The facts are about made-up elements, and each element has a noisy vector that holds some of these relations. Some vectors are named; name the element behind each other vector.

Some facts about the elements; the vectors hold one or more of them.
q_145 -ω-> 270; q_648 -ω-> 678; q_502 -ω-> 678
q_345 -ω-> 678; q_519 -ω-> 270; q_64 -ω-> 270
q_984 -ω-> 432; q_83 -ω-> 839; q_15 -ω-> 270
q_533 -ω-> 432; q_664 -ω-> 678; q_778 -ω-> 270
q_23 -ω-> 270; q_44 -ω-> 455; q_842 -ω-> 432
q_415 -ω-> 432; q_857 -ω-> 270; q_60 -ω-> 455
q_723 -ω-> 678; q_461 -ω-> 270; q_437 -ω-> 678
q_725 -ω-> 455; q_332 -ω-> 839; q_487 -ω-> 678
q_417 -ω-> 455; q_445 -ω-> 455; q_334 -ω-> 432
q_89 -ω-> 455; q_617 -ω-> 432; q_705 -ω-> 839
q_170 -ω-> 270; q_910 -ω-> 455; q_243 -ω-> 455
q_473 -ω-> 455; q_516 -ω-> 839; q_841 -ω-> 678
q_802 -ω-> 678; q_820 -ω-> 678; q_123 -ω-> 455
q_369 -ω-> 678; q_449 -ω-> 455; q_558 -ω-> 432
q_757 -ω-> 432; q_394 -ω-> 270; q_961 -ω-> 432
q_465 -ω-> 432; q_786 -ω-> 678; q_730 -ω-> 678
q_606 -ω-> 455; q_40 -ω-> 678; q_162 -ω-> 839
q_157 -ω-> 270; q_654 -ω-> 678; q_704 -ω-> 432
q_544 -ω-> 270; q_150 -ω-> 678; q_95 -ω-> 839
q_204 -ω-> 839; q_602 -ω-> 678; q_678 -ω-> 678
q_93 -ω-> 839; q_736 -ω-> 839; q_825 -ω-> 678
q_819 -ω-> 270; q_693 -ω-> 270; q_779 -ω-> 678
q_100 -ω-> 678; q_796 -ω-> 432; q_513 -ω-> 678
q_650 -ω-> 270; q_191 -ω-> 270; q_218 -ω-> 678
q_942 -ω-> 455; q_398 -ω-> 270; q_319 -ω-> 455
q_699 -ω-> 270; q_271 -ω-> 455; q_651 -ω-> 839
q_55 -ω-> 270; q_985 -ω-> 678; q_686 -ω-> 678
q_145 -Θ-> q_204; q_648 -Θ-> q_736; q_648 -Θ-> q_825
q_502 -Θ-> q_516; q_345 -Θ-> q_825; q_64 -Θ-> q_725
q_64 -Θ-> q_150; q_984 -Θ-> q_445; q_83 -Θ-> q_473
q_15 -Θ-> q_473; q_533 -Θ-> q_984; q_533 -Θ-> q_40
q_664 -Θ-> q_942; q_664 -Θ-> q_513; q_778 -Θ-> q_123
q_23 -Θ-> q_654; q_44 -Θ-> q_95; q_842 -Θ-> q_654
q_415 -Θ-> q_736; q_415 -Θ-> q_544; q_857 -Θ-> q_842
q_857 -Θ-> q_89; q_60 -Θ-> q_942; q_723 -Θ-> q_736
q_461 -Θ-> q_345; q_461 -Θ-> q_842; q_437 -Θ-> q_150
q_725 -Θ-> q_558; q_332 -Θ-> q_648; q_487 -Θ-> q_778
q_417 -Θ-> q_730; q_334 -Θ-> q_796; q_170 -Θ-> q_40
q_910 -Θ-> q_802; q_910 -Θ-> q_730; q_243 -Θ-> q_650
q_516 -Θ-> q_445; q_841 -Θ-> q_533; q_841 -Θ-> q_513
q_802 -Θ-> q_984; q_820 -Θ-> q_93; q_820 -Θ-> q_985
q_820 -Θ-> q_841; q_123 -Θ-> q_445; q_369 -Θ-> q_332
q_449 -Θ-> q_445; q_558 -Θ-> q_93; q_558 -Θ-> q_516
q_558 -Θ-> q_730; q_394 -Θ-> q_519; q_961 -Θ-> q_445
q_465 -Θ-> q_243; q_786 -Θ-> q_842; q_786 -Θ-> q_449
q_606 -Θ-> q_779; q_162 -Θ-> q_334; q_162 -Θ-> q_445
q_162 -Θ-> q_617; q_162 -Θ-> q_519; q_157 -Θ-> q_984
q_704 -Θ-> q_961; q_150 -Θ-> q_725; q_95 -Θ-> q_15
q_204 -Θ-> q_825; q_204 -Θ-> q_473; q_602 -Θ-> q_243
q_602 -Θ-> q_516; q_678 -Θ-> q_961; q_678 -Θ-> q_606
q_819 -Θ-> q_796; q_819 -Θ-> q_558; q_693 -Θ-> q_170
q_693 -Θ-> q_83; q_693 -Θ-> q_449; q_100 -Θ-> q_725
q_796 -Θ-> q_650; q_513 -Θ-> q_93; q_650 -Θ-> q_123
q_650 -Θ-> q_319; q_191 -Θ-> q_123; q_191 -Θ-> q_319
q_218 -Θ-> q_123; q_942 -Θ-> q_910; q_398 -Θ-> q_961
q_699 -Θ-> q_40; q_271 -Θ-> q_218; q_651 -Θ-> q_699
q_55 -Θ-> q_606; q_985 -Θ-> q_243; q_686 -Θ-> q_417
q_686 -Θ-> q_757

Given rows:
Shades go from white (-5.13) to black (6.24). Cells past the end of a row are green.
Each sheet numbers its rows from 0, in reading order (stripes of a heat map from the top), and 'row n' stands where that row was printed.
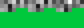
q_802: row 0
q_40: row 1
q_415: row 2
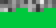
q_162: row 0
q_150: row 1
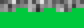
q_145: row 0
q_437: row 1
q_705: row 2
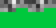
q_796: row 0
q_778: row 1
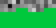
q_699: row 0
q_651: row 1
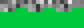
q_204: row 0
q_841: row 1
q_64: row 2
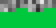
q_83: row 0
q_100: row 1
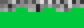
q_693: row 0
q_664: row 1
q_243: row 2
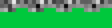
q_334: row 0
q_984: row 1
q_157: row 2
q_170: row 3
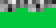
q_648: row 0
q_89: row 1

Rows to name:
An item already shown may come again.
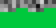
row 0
q_516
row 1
q_961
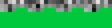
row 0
q_820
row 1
q_519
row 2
q_191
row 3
q_686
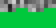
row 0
q_802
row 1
q_83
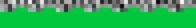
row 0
q_985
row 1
q_725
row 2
q_678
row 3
q_449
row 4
q_984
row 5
q_473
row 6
q_558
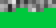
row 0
q_825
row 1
q_651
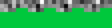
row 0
q_93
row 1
q_757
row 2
q_842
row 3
q_145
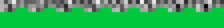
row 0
q_150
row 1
q_95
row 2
q_617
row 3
q_465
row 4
q_271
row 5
q_725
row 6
q_779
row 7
q_654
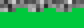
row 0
q_704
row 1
q_332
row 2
q_145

